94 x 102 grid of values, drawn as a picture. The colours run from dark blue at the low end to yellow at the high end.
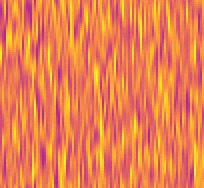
Average level on the scale: 70%. Histogram: bell-shaped. Grain: streaks running down. Slope: none.
